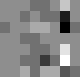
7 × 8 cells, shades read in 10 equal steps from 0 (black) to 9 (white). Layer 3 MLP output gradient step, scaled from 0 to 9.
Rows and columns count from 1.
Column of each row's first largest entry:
7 1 4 1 7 7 3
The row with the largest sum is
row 5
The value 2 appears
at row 6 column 5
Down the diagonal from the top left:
5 5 5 4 4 4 3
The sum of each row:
40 33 35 38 41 38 39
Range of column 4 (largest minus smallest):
2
